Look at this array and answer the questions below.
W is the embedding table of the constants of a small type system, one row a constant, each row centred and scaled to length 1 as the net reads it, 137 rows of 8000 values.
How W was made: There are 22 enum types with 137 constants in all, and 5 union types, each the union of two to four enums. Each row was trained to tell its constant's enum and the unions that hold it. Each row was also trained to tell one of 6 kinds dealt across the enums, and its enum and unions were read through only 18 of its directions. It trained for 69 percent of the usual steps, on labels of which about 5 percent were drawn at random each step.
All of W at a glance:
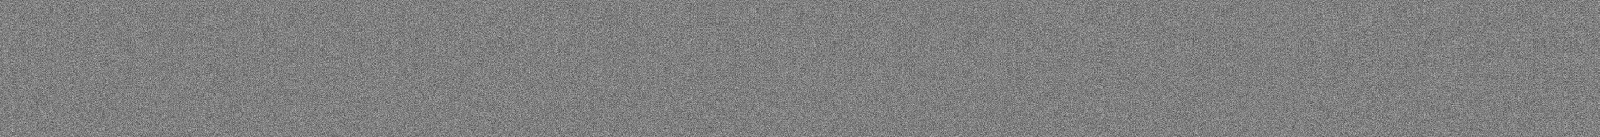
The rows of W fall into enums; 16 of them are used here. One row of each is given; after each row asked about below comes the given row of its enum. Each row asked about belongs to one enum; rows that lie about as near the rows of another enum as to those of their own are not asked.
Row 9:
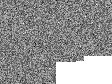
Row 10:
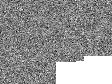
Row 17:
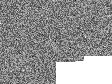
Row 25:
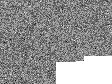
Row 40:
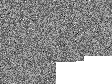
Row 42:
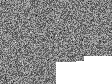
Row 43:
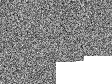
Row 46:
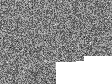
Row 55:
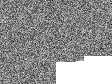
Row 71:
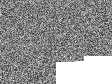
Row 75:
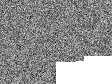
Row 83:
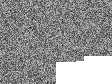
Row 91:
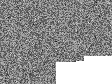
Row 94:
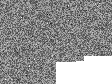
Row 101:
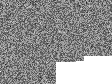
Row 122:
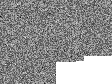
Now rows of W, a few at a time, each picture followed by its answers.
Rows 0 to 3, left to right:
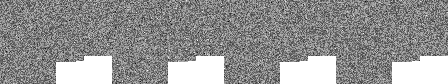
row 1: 75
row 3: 25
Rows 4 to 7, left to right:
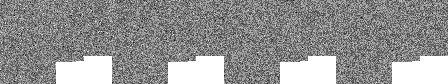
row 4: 46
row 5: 10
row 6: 83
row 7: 94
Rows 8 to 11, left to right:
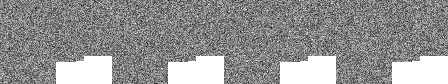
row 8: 55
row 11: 55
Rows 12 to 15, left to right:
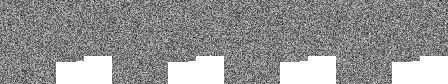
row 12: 9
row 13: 40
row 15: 75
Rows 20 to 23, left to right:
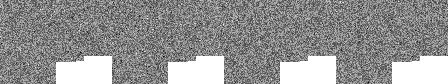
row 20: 94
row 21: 17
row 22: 25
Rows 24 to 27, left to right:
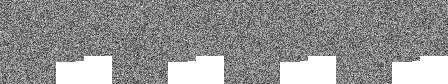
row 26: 43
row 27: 10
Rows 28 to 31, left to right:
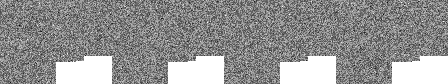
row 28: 91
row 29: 9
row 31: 42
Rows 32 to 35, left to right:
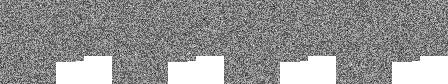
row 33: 17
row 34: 42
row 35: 9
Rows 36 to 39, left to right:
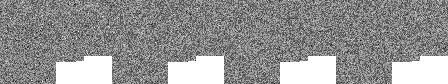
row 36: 17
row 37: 42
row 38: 43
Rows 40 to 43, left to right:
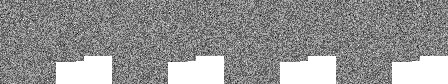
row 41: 71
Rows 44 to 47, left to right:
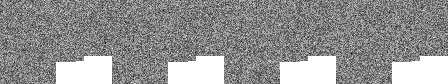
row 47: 122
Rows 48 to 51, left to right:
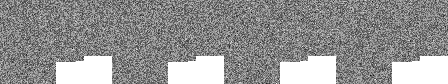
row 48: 9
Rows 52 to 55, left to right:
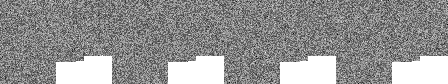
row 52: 83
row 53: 101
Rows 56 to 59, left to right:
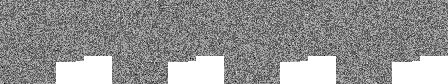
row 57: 42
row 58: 55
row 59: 94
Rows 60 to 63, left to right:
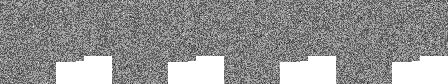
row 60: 122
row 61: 122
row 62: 94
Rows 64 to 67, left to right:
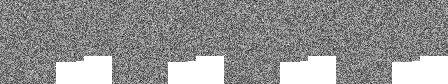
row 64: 43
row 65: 71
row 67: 55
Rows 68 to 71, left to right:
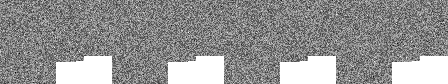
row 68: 40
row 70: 9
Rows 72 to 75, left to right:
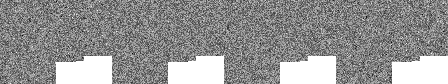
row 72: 40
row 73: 43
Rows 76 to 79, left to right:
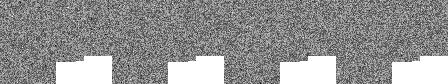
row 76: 25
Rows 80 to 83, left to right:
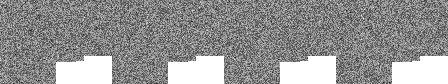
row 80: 94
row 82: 94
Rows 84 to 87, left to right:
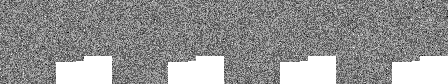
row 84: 40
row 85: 122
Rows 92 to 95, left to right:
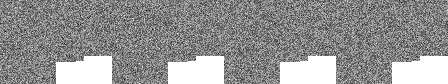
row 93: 122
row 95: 55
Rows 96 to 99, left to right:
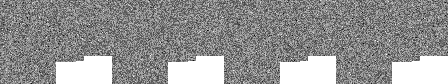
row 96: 75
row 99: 43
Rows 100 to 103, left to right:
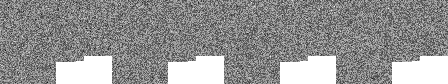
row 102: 25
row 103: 71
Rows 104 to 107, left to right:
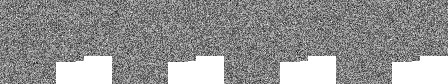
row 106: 83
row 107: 71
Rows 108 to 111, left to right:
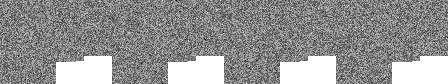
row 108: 83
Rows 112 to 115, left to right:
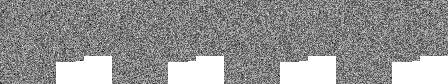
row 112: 75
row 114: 9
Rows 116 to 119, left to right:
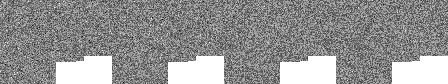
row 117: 43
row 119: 25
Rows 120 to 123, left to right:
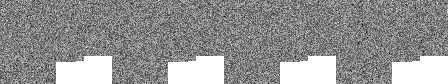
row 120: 17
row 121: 55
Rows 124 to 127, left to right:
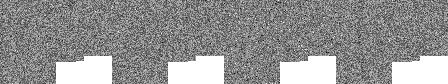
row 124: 40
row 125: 71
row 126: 75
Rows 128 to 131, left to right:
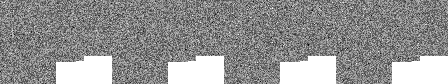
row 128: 25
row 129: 71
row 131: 83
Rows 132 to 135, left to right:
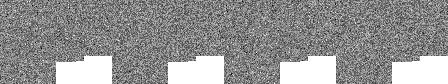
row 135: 42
